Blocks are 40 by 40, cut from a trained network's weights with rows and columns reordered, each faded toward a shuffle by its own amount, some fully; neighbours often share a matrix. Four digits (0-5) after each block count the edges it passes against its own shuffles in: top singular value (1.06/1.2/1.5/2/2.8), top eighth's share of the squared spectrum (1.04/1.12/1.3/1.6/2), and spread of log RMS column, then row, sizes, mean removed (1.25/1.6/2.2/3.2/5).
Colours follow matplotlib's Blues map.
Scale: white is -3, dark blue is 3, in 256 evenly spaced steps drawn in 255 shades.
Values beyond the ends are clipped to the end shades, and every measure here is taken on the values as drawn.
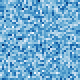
0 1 0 0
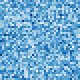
1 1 0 0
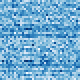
3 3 0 1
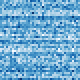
4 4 1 2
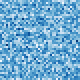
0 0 0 1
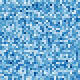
1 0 0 0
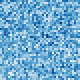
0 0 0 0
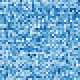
2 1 0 0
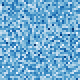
0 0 0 0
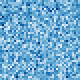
1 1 0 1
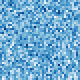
2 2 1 1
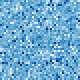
0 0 0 0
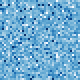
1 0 0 0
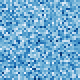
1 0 0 0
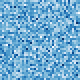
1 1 0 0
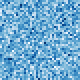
1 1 0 0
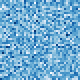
3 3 0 1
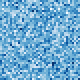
0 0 0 0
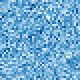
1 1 0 0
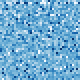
2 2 0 2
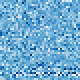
3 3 0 2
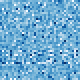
2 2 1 2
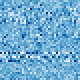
3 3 0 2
